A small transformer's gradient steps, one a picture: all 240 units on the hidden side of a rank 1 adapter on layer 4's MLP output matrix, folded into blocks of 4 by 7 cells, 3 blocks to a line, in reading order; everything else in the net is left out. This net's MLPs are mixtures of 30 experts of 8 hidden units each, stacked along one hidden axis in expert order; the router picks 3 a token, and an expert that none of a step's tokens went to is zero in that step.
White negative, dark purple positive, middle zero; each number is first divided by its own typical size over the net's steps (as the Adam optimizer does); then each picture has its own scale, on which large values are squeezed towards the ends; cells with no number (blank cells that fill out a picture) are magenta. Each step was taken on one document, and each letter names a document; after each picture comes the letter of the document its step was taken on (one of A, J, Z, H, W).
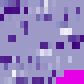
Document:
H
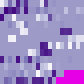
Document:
H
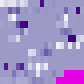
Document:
H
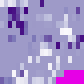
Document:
H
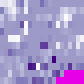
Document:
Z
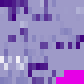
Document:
Z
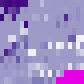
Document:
Z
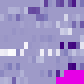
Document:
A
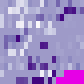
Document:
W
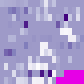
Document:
Z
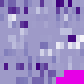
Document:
Z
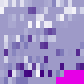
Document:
W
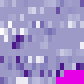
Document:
W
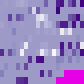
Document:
A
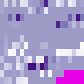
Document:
A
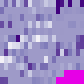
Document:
W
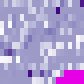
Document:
W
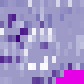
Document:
W
